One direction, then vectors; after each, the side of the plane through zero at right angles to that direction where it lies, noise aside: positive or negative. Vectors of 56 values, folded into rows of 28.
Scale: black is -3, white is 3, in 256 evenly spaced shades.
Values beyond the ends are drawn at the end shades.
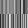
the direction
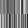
negative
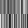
negative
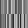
positive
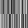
negative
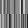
negative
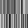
negative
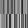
negative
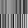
positive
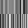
positive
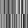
negative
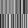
positive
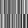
negative
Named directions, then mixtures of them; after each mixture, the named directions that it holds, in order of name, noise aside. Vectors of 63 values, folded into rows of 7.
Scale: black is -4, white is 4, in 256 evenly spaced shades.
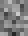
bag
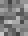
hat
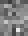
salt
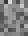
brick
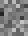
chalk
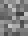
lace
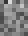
brick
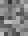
hat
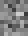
lace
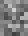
bag, lace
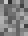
brick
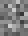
lace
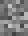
lace, salt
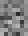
hat, lace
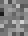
chalk, salt
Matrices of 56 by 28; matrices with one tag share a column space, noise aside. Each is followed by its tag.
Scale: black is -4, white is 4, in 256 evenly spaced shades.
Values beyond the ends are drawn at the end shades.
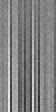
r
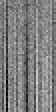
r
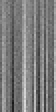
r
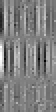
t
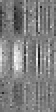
t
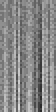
r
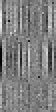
t
